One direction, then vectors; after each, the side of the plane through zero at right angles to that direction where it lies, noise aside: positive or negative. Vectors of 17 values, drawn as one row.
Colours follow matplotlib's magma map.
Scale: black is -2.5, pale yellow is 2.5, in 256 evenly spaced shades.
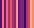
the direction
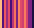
negative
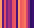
negative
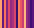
negative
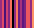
positive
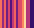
negative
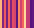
negative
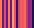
negative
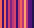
negative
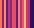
negative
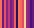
negative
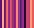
positive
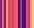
positive
